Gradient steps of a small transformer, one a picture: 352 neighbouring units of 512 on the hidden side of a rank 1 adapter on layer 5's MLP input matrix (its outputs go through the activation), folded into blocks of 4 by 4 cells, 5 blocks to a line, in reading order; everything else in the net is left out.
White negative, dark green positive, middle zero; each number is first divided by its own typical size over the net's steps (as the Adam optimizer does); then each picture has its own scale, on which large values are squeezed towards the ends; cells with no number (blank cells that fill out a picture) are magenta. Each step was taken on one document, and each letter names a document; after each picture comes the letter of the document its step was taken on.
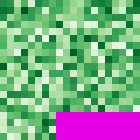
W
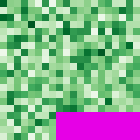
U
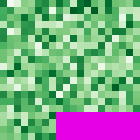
W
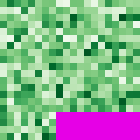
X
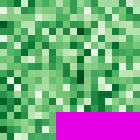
X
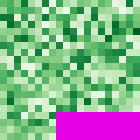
U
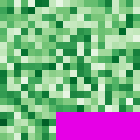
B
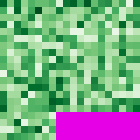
W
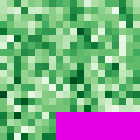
X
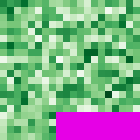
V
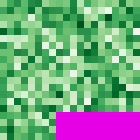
V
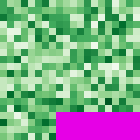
W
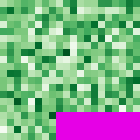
V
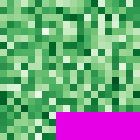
B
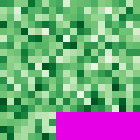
X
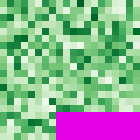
U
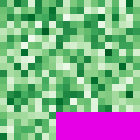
W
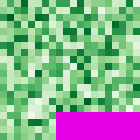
U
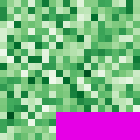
U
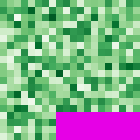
U
